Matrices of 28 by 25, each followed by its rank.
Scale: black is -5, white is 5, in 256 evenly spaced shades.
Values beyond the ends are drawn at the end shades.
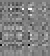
three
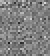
five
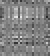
two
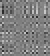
two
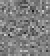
five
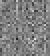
five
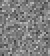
full rank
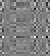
two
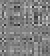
three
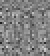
five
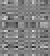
two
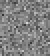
full rank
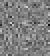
five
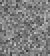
full rank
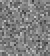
full rank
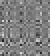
two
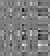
two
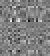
three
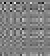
two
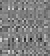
three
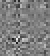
three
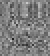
five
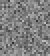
full rank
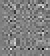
three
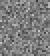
full rank
